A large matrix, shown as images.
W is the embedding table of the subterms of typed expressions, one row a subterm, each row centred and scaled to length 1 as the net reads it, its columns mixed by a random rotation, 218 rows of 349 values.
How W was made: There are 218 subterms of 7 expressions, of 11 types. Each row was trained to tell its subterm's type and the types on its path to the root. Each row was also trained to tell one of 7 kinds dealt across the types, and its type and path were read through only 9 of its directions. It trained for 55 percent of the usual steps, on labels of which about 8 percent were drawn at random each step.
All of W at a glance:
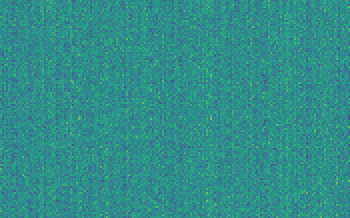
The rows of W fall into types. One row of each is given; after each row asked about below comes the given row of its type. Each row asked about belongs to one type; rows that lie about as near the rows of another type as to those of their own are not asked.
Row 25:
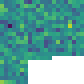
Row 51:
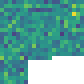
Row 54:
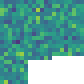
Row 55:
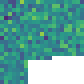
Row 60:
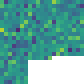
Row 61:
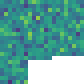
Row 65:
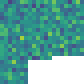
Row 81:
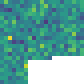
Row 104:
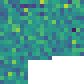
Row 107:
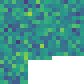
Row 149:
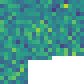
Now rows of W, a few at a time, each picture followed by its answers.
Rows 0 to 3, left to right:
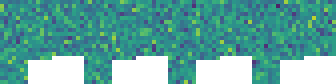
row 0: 65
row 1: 61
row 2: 60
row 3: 61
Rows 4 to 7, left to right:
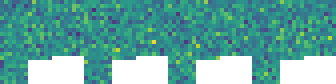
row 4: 61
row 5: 81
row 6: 60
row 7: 60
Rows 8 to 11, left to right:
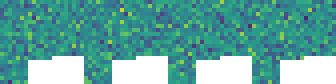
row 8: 61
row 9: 149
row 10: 65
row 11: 65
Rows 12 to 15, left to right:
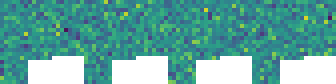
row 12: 149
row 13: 55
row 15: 107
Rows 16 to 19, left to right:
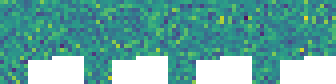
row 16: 149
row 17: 51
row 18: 107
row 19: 107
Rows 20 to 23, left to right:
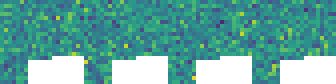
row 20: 51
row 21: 107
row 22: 51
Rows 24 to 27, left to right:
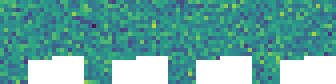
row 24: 51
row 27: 61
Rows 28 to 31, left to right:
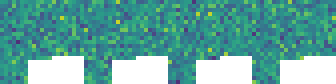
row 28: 60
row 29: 107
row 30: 81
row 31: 60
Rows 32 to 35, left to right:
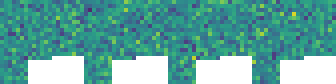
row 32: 51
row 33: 61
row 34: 61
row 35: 55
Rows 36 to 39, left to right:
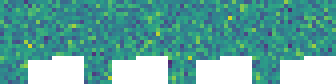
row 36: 81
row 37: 51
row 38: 61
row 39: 60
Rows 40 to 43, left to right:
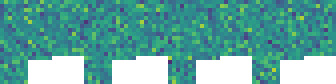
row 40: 104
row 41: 55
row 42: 54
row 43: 149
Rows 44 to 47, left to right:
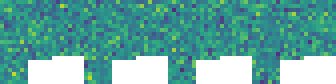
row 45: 55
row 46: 65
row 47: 51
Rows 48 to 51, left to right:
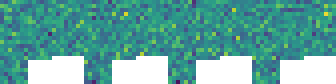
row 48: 25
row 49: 81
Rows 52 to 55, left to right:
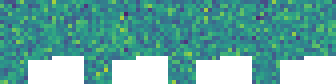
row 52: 25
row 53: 104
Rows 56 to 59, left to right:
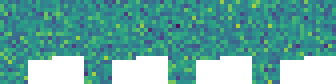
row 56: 65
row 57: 149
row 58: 25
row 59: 65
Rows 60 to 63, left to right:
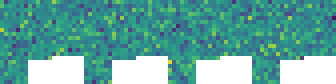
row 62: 107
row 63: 55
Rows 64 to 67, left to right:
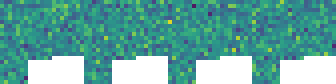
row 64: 25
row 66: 104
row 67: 107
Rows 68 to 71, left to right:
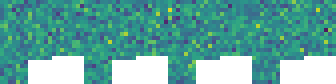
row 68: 149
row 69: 51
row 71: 81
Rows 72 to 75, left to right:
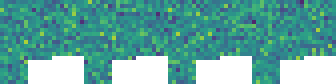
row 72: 51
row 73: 61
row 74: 55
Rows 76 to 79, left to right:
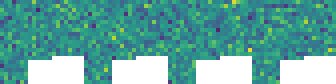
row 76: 55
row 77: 149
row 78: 55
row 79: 104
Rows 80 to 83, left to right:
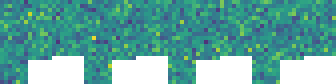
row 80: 81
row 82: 54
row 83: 107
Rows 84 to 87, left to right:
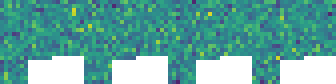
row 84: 51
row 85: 81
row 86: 81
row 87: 149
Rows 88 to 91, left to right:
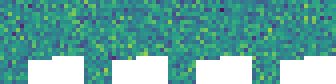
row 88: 51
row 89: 54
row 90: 81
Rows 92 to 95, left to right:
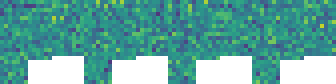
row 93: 60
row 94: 60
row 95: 25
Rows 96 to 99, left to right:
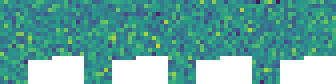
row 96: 61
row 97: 61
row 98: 60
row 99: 107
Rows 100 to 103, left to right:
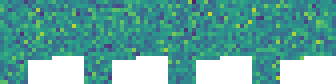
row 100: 149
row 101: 149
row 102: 55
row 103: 51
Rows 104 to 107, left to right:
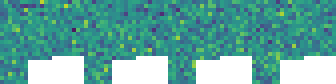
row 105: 149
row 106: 81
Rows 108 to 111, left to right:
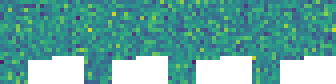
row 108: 104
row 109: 51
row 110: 60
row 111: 54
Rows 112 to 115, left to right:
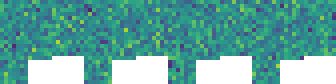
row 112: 60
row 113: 61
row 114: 61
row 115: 55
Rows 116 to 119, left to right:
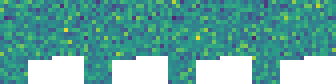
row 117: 55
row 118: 55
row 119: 55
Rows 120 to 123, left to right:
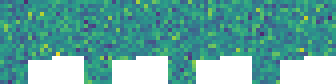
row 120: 81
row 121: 25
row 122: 55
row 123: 107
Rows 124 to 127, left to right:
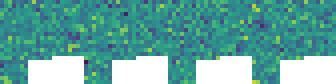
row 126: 60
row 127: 25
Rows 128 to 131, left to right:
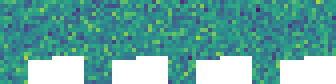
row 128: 107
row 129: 81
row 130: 55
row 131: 55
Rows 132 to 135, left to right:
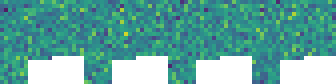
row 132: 61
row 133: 149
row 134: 55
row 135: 81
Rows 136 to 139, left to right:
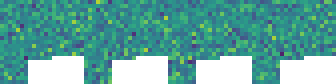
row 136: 51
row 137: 107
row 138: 149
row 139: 65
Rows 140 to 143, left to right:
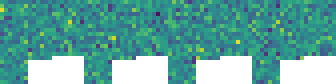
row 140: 51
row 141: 61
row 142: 81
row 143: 60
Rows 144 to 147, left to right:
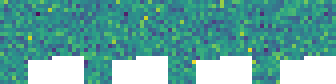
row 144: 61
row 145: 61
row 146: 54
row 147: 107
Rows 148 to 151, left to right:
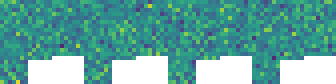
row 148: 149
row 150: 25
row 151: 55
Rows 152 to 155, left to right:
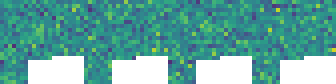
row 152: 65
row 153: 55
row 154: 149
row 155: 104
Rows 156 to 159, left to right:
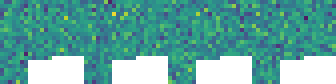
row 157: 81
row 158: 149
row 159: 65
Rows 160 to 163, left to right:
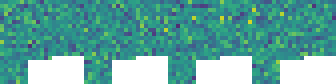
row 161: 60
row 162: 25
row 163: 55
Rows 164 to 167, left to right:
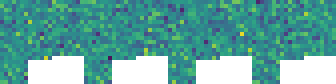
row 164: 25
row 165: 51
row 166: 54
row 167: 54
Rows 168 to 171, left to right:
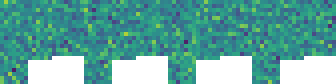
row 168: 149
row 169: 81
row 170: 61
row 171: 51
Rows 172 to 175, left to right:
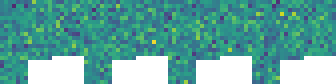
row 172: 61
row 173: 81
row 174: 65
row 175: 81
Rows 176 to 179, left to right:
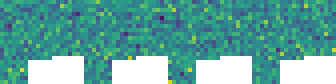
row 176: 25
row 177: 107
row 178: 25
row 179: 54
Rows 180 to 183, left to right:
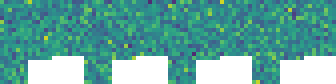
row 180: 60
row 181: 107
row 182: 25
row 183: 54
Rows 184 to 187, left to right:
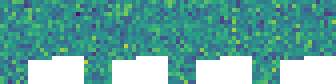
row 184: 149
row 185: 107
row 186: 65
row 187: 25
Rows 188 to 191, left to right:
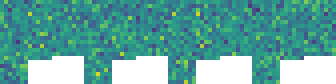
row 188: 81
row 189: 65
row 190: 104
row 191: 61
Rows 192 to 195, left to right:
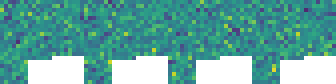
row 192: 55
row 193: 55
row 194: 60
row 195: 81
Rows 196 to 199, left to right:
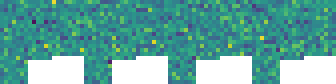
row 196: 54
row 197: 81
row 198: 51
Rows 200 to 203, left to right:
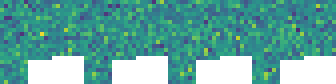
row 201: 65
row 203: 65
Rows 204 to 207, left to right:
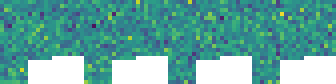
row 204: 25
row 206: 65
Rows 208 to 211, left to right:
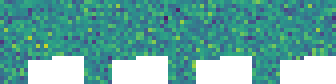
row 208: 54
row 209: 51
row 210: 81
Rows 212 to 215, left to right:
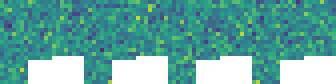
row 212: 25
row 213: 107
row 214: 54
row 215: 54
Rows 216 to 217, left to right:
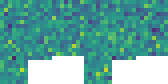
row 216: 107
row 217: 61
